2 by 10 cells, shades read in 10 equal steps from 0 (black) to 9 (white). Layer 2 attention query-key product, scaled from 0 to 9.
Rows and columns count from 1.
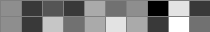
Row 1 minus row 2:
0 0 -4 -2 0 -4 -1 -2 -1 -2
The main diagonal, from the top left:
5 2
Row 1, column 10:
2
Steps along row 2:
down up down up up down down up down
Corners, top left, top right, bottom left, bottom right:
5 2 5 4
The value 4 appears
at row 1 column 6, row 2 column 4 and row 2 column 10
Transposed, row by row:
5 5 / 2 2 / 3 7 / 2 4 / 6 6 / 4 8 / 5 6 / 0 2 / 8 9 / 2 4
